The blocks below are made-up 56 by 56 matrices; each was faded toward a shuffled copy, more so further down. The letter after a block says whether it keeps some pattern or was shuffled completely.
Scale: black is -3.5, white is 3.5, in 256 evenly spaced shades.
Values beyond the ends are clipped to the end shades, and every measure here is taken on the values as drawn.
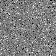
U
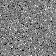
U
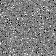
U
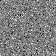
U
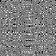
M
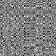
M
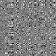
M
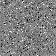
U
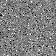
U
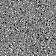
U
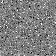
U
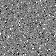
U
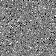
U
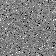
U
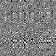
M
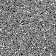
U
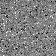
U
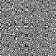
M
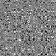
M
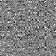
M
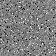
U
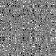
M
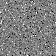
U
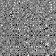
M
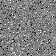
U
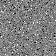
U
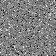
U
